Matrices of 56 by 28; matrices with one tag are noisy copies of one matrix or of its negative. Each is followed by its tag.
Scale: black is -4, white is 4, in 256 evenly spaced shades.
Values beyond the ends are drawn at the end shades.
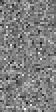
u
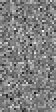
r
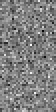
r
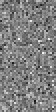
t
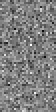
r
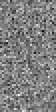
r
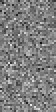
u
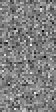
r
